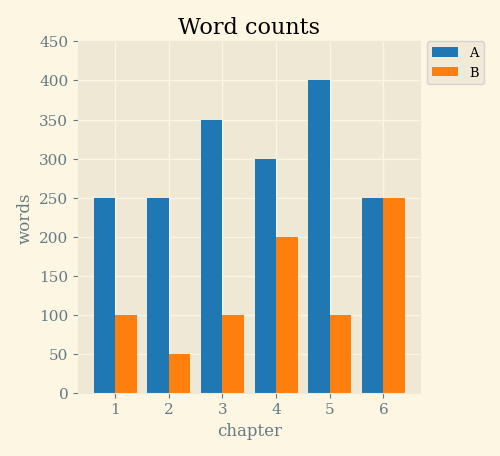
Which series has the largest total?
A
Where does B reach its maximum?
6
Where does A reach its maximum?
5
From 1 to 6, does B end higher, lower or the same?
higher
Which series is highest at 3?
A
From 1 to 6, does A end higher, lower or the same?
the same
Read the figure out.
Title: Word counts
x-axis: chapter, ticks 1 2 3 4 5 6
y-axis: words, ticks 0 50 100 150 200 250 300 350 400 450
Legend: A, B
Values:
A: 250 250 350 300 400 250
B: 100 50 100 200 100 250
